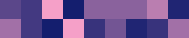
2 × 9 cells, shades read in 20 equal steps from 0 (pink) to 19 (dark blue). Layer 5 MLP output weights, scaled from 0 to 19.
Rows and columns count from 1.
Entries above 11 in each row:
4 5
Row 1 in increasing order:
0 5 9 9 9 13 15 18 19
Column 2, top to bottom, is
15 15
